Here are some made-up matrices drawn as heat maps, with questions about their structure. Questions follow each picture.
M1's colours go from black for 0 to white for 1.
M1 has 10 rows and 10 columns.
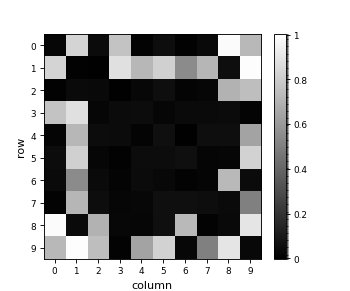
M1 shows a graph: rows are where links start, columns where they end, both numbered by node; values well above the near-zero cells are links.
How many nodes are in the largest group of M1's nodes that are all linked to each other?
3
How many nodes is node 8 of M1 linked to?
4
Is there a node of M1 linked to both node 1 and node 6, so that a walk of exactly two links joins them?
no
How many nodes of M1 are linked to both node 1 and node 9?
4
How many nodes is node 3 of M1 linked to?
2
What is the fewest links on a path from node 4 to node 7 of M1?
2
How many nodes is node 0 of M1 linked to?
4
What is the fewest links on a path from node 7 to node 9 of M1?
1
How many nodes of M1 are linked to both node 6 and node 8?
0
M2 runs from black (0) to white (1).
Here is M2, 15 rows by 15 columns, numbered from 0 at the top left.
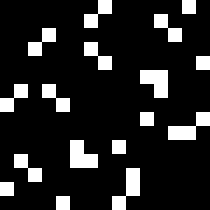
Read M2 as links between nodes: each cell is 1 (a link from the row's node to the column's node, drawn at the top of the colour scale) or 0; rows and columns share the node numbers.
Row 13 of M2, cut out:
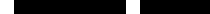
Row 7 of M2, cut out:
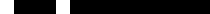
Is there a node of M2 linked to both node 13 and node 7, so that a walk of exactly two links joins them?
yes
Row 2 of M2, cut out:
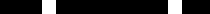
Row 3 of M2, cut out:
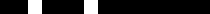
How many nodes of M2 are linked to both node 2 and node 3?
0
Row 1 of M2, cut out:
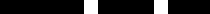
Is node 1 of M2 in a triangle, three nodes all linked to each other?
yes
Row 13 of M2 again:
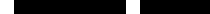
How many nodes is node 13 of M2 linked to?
2
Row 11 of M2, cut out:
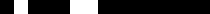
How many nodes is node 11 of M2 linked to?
3
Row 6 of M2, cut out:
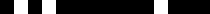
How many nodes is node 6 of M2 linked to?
3
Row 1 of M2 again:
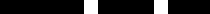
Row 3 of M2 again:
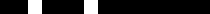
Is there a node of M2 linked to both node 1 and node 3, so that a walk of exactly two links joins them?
yes
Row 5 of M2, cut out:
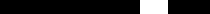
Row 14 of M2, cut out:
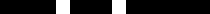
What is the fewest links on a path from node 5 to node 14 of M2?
3
